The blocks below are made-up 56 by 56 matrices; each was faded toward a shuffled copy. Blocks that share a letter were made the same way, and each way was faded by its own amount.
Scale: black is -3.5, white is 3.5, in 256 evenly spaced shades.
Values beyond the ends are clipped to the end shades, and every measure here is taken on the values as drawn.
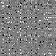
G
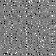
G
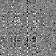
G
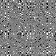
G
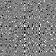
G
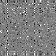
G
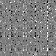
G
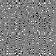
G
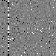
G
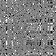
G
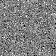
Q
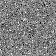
Q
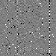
G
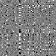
G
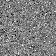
Q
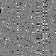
G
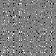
G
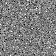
Q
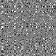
G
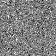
Q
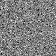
Q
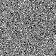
Q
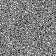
Q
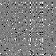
G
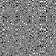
G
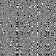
G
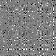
G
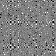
G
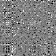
G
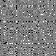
G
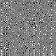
G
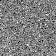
Q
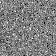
Q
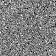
Q
